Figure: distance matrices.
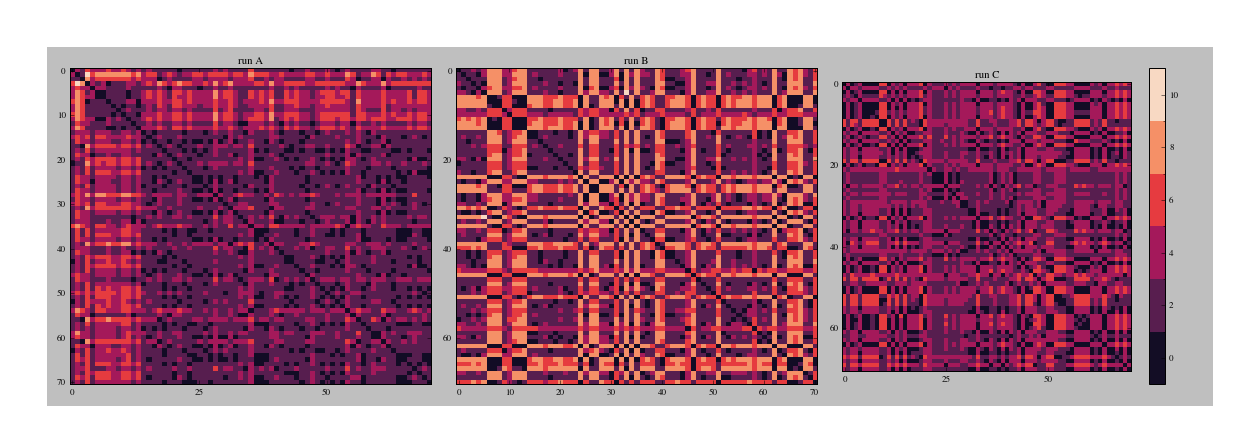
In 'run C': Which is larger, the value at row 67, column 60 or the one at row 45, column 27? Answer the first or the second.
the first
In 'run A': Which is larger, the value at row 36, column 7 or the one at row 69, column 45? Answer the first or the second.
the first
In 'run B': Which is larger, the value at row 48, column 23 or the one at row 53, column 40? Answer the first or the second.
the second
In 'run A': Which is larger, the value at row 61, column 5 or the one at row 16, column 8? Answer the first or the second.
the first
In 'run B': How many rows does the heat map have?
71
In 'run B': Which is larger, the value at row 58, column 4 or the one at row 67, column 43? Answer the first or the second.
the second
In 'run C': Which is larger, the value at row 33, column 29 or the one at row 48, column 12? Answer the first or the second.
the first
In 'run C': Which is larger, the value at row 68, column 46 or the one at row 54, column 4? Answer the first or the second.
the first
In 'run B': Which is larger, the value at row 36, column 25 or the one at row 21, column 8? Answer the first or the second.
the second
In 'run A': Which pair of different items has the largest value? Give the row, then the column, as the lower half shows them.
3, 1
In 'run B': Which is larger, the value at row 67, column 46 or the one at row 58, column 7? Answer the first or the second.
the second
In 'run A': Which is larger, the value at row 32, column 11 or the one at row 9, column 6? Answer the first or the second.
the first
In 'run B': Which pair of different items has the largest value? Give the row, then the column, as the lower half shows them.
33, 5
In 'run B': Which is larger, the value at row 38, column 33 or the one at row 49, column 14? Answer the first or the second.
the first
